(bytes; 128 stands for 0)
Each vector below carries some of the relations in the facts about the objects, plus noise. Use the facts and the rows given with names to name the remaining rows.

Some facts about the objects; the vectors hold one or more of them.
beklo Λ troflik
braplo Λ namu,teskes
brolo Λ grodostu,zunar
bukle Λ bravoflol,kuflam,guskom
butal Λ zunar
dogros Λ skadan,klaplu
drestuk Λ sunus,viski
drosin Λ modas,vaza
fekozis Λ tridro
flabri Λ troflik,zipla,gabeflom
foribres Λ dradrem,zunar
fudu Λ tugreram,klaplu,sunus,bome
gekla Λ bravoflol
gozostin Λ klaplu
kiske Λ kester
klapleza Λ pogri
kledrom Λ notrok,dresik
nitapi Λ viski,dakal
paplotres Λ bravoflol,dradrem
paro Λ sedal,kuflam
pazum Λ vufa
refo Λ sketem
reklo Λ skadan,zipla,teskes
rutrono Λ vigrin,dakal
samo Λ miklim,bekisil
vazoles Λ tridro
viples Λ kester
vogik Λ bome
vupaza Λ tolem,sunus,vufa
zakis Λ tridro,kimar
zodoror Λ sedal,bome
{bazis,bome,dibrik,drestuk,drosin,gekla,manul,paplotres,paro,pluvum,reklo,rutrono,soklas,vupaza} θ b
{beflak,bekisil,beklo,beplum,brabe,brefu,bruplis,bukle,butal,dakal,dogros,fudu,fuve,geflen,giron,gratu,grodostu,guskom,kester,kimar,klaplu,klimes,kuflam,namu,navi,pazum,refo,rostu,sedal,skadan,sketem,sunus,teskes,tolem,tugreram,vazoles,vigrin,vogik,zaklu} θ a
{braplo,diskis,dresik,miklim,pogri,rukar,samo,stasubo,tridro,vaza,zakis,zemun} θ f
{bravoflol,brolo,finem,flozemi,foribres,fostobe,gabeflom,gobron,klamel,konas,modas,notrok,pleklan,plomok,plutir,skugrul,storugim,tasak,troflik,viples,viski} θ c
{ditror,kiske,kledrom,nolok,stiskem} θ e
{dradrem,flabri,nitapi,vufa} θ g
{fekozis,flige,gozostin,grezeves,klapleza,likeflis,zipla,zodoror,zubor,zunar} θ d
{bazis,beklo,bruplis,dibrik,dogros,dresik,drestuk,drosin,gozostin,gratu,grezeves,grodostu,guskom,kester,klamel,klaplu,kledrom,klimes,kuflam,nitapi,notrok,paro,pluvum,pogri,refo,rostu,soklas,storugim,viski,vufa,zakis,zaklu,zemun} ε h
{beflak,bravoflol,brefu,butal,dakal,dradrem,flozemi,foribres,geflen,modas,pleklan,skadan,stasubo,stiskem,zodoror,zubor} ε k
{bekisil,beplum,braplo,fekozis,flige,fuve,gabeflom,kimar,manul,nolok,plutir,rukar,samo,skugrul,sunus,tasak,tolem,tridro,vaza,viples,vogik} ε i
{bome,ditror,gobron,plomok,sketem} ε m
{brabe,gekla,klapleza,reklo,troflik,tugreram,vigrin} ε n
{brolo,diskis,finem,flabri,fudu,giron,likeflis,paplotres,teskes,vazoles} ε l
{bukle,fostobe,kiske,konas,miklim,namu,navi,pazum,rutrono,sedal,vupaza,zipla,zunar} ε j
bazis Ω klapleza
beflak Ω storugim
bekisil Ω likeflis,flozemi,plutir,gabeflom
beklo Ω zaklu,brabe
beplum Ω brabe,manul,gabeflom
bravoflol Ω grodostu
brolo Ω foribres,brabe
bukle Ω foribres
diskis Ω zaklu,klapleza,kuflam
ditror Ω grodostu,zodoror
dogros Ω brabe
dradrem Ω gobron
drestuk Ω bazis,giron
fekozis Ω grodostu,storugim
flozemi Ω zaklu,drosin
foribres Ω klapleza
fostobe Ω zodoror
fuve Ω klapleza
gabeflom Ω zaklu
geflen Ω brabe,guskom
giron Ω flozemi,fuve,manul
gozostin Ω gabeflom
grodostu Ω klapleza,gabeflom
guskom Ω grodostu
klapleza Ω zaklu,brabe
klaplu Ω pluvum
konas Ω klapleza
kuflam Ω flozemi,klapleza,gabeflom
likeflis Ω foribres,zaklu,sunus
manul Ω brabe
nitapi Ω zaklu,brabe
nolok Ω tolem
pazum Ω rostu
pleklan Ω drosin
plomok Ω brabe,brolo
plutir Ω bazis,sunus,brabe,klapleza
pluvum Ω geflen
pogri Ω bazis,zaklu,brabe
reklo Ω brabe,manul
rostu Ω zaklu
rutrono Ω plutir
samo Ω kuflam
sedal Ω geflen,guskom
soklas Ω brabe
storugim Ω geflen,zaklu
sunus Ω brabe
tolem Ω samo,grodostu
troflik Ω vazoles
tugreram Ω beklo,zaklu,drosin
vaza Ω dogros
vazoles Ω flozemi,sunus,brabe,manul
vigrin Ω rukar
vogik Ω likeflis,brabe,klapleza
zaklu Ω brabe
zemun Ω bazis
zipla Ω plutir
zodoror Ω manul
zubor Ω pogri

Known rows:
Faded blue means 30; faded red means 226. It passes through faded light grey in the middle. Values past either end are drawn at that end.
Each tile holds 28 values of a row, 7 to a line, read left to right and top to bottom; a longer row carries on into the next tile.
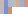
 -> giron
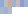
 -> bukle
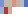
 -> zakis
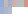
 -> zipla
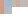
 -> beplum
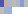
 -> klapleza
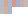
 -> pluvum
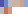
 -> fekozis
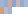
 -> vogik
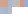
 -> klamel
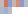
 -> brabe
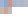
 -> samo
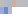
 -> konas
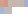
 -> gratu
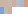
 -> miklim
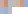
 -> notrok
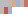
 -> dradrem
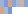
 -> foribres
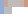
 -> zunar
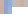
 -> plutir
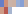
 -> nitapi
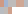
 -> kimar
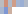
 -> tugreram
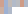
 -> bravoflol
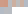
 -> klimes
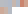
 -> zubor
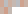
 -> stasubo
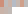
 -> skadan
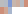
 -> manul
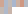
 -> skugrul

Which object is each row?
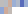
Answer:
kiske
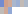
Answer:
gozostin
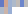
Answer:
reklo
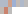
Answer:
braplo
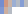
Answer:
gekla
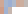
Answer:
plomok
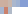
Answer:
kledrom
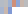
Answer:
bazis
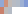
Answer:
beklo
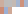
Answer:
flozemi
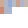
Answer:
sunus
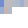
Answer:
rutrono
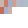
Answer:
zaklu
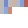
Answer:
diskis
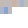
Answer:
sedal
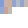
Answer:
vupaza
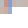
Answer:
soklas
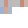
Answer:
grezeves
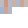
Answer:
dibrik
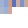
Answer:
fudu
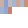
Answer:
teskes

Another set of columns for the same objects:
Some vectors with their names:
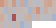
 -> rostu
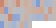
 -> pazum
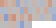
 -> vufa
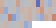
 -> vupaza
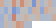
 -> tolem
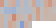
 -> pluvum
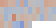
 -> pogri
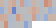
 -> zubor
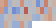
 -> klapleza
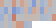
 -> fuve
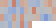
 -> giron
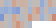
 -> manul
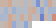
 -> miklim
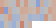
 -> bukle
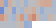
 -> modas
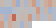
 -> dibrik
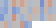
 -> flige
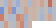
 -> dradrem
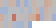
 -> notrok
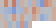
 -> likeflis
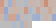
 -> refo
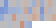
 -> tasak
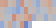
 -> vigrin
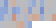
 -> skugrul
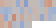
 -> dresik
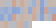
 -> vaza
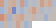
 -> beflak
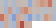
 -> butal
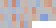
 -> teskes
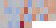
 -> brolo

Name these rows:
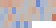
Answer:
zipla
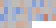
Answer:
samo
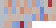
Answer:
zunar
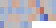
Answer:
bome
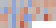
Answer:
foribres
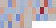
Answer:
fudu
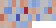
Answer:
vazoles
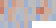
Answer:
dogros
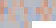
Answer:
beklo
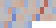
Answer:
zodoror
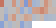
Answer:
klaplu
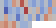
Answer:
fekozis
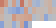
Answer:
tugreram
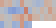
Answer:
troflik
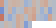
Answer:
stiskem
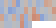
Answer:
finem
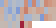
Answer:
paplotres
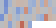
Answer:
viples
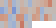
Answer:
bravoflol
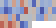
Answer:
tridro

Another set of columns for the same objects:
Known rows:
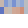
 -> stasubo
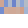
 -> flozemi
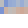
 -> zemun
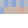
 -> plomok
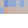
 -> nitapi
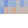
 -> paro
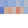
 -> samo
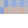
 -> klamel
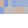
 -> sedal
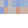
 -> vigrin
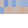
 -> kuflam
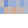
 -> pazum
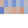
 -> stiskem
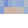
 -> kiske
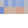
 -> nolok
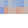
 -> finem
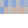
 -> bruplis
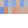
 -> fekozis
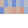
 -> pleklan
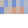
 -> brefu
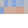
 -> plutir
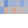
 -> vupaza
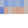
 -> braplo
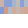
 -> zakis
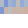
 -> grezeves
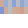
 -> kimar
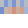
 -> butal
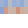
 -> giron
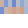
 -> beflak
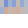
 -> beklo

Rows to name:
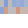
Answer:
tugreram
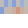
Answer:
manul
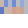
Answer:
zubor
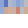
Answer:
klapleza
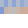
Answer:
bome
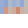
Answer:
brolo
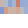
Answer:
refo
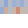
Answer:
brabe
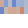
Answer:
bravoflol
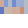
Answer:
dradrem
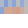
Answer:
vogik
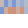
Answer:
foribres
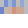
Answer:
zodoror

